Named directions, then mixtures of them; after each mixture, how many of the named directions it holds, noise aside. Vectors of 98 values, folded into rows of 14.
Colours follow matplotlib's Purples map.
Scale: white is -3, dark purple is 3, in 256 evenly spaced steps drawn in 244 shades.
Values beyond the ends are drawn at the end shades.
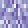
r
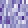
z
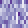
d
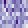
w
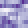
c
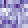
two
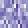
one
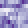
one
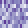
three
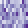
two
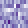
three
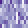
one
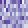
three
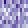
three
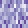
two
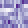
two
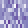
one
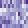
two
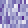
one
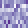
three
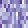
two
